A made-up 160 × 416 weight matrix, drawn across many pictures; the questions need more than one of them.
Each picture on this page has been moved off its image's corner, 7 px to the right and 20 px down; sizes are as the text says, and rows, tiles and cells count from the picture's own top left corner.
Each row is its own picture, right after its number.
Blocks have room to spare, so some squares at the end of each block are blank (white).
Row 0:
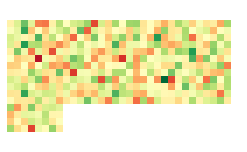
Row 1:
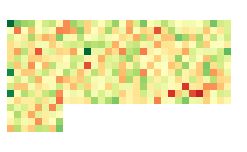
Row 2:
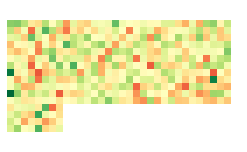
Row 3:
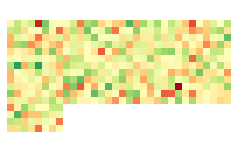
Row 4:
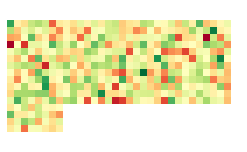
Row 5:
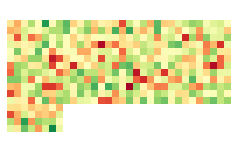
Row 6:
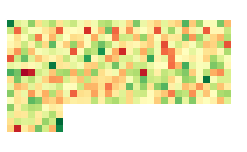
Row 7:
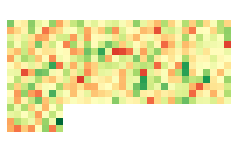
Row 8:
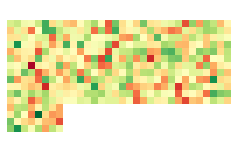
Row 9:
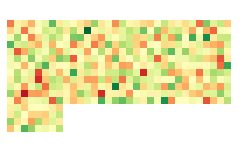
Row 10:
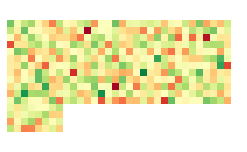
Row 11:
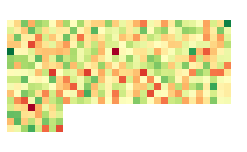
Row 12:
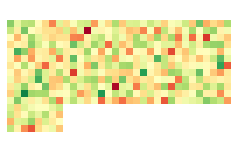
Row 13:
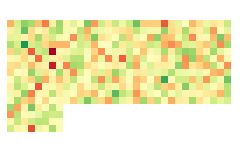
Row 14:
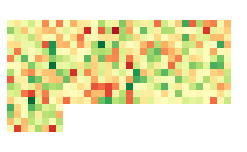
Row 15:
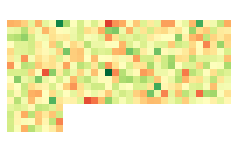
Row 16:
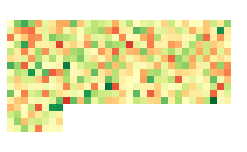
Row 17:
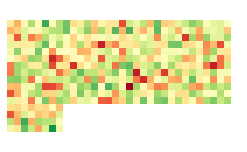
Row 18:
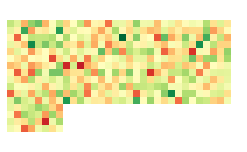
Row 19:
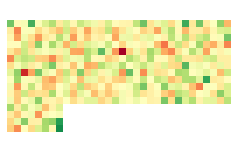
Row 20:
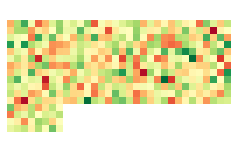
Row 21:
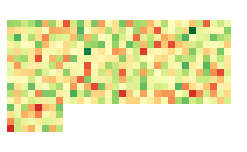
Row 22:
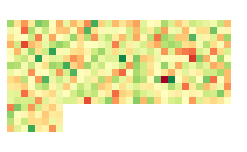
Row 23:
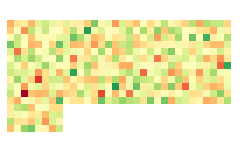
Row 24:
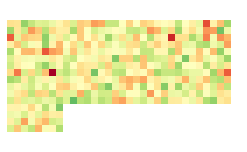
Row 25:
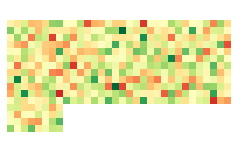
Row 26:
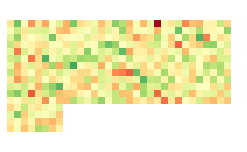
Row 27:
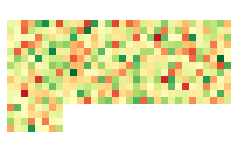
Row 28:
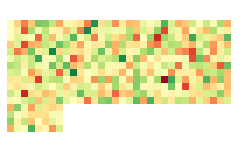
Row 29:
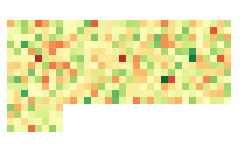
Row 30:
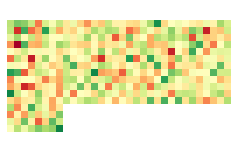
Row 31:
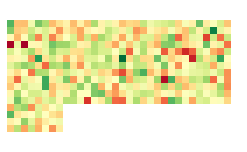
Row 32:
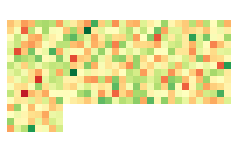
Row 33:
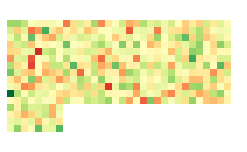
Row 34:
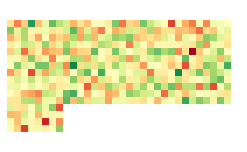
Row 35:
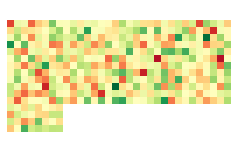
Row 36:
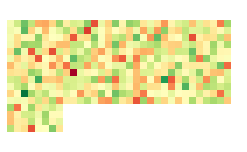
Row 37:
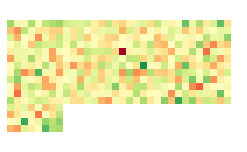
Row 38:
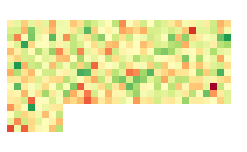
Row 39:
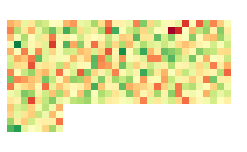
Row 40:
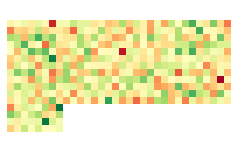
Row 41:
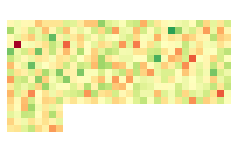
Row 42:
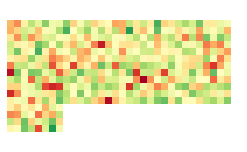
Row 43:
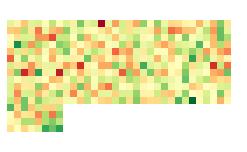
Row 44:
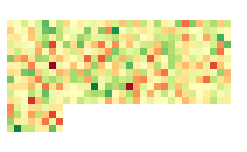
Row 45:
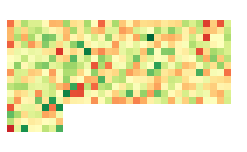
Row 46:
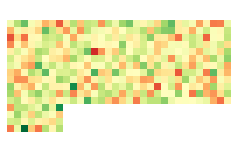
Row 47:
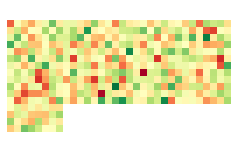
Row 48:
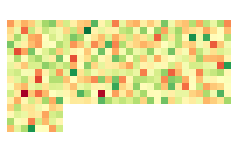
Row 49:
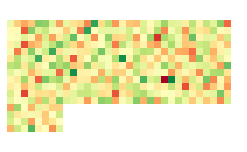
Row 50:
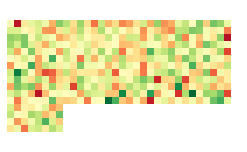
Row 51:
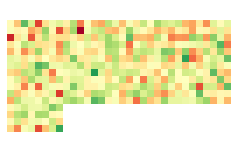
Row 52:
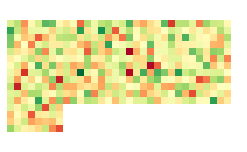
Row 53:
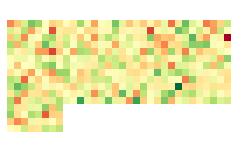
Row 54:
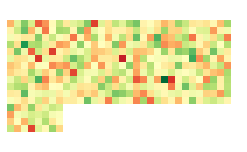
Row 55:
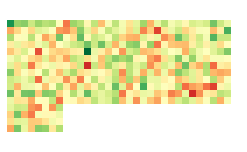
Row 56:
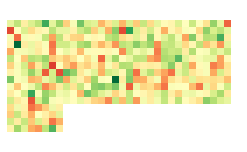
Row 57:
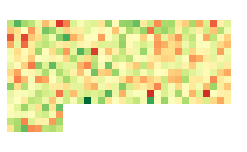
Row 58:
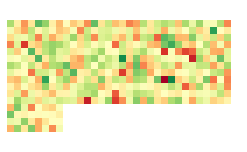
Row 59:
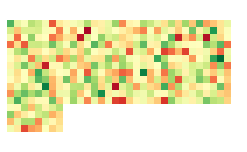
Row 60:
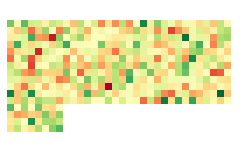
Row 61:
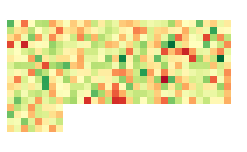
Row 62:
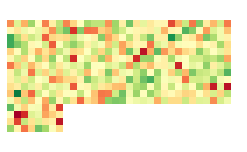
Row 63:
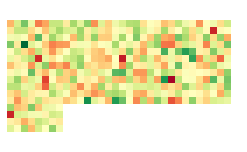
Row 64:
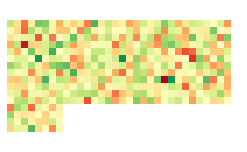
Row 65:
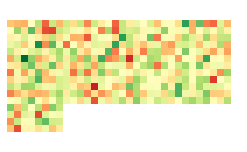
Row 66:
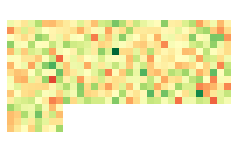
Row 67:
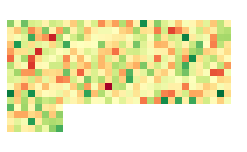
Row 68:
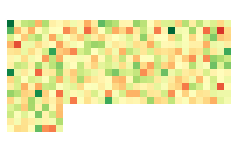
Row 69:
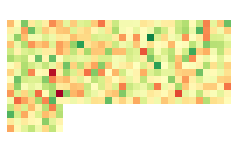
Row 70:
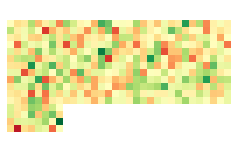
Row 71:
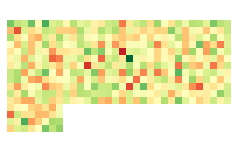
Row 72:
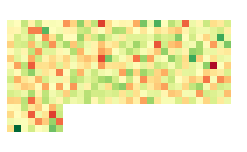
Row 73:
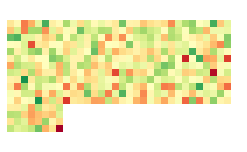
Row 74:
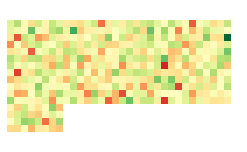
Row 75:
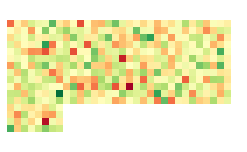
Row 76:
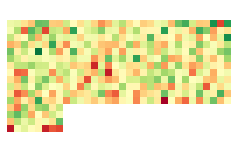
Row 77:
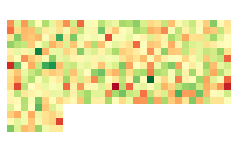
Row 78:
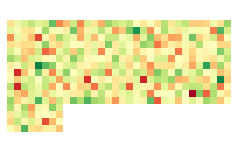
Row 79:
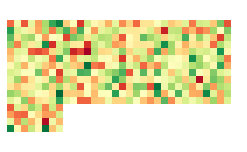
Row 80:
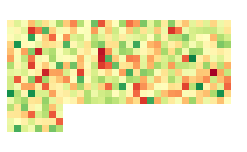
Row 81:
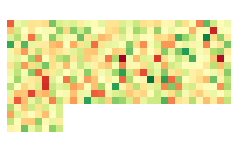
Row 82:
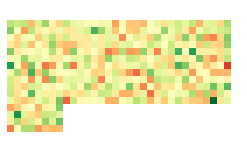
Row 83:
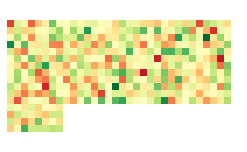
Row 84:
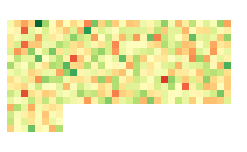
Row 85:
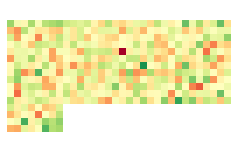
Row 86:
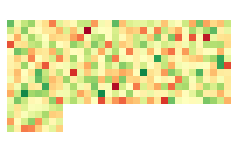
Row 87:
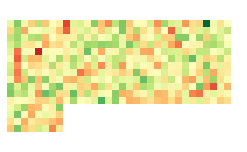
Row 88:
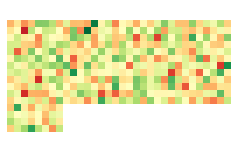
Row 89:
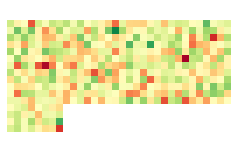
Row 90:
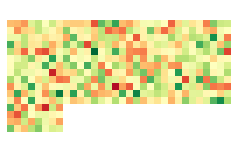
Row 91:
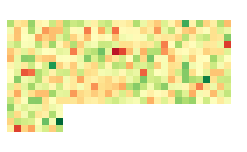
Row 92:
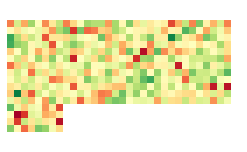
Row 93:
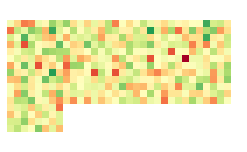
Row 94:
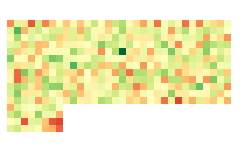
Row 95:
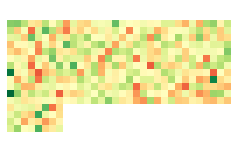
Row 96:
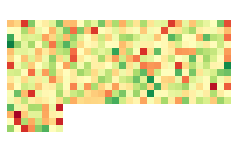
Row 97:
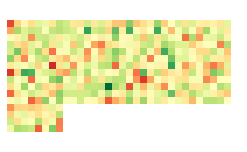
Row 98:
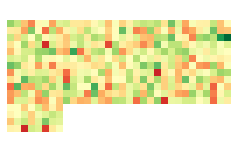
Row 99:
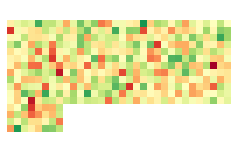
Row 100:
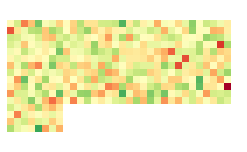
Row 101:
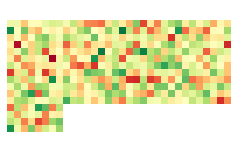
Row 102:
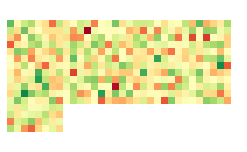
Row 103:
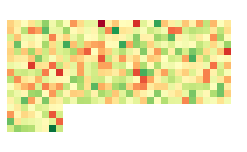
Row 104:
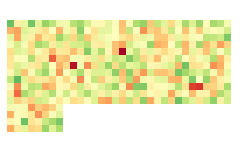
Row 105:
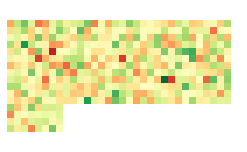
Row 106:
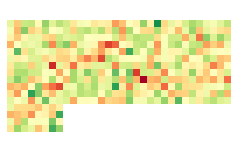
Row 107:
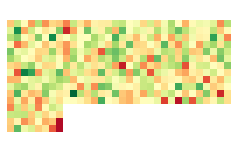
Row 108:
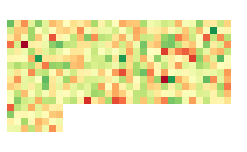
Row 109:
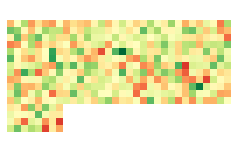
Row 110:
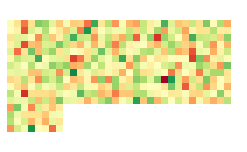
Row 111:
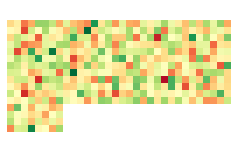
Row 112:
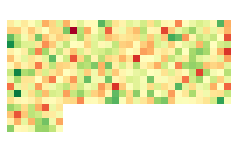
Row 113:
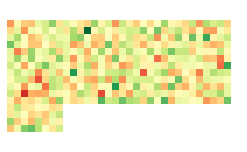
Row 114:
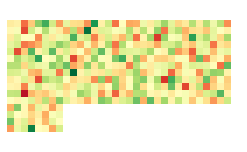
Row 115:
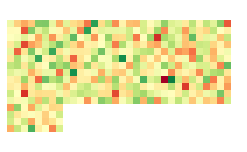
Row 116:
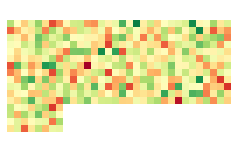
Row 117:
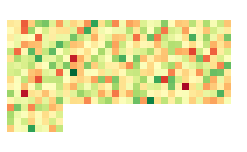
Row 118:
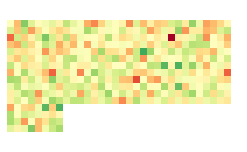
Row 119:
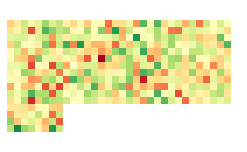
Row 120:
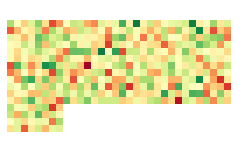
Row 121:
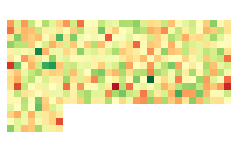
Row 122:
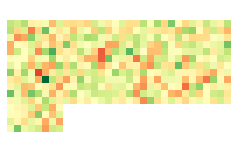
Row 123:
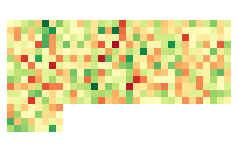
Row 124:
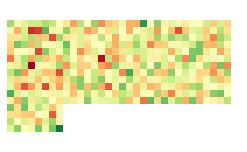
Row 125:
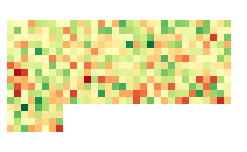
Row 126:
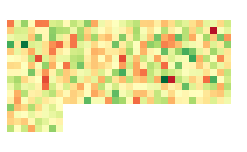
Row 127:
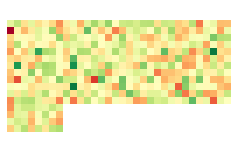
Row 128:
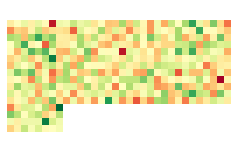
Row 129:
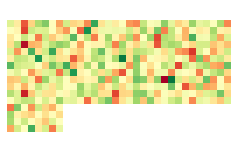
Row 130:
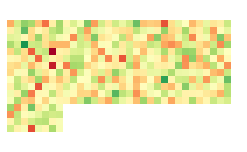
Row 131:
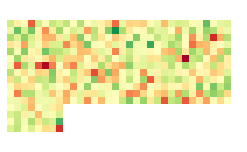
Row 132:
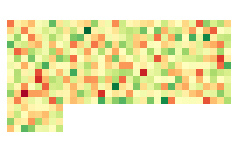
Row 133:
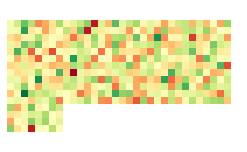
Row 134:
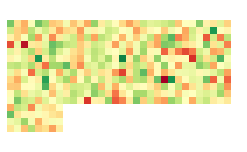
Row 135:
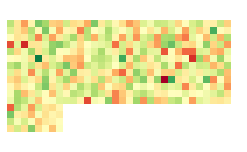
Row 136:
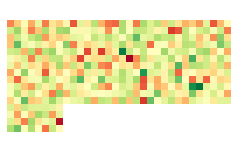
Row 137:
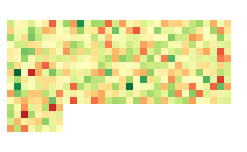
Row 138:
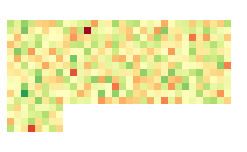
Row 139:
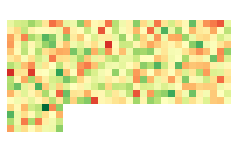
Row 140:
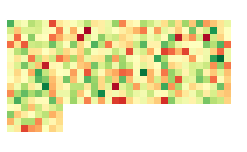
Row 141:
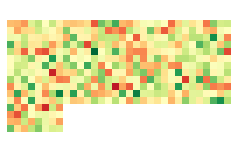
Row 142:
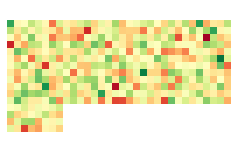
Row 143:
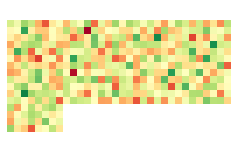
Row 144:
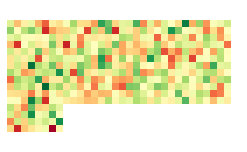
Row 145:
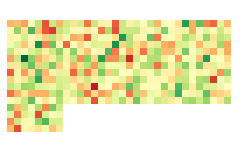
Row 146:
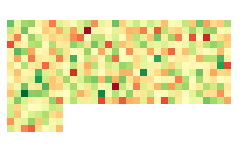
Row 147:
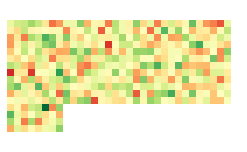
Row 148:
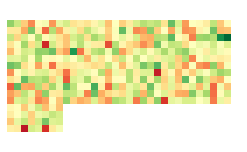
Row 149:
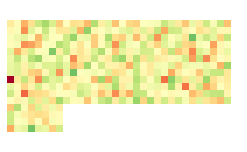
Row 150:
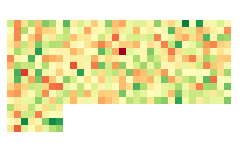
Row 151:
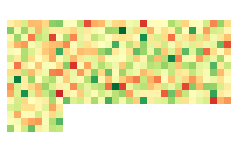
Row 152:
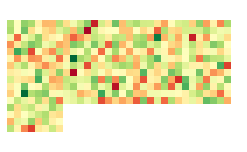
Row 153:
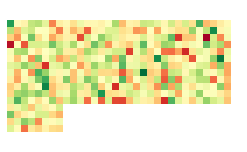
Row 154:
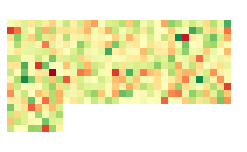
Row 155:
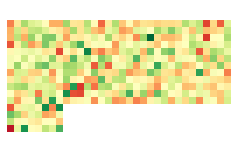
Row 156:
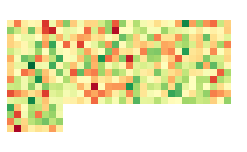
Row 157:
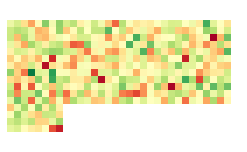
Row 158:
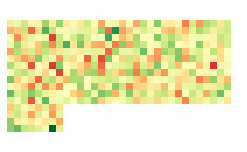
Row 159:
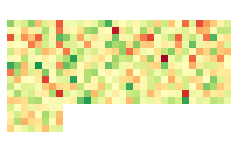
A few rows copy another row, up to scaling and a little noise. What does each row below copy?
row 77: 121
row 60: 67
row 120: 116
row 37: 85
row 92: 62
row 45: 155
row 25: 151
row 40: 128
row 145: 65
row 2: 95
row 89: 131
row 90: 141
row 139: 147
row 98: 148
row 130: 13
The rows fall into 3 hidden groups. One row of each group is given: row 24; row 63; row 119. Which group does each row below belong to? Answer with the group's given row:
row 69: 24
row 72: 119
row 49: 63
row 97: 119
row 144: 119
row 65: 119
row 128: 24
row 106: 119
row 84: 63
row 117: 63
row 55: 119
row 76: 24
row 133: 63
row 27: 63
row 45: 24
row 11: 24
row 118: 24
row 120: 24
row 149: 63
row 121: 24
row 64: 63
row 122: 119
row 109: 119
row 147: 24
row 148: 24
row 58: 63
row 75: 24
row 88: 63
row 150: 119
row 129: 63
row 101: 24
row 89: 24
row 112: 24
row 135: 63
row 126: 63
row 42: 119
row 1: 119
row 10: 63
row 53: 24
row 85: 119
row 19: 119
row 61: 63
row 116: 24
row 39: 119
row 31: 63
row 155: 24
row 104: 119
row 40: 24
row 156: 119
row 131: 24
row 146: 63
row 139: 24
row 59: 63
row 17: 119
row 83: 63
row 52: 24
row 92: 24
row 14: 119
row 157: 24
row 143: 63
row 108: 63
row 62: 24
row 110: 63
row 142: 63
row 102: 63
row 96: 24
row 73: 24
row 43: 119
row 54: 63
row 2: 119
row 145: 119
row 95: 119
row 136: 119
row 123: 119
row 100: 24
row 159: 24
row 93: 24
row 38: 24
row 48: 63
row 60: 119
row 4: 63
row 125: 24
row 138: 63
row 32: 63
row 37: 119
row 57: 24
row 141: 24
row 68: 119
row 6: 119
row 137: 24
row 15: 24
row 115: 63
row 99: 119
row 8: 119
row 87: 119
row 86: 63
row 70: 119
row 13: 63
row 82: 24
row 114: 63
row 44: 119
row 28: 63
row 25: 24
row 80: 119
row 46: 24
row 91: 119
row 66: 24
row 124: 119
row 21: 119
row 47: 63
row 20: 63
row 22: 63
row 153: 63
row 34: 24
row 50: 24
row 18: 24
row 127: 24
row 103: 119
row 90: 24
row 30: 119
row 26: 119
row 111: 63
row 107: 119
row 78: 24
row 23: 63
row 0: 63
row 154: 24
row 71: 119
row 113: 63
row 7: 119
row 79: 24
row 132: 63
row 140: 63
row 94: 119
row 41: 119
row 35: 63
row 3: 24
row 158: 119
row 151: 24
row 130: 63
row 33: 119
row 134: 63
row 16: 24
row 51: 24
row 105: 63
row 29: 63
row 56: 119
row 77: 24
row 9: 63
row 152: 63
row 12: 63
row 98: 24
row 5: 119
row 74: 24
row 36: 63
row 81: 63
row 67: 119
